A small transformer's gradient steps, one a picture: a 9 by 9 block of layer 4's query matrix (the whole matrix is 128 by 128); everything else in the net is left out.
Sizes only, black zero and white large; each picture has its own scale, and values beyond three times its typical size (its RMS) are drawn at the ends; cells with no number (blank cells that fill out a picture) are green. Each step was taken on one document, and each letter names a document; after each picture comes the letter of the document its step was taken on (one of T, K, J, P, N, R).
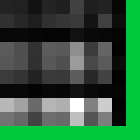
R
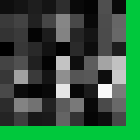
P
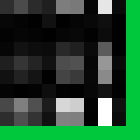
R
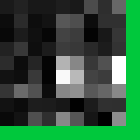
P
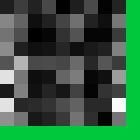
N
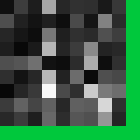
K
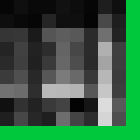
R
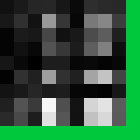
K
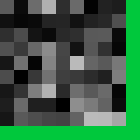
P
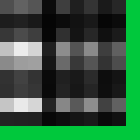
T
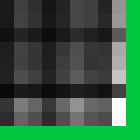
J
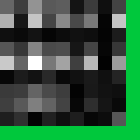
T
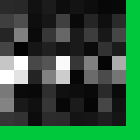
N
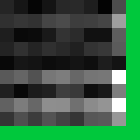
J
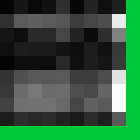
J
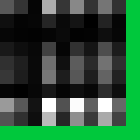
R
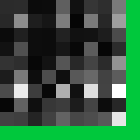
J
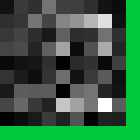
K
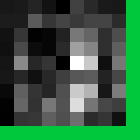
R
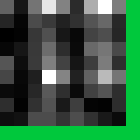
K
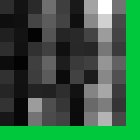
K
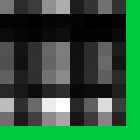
R
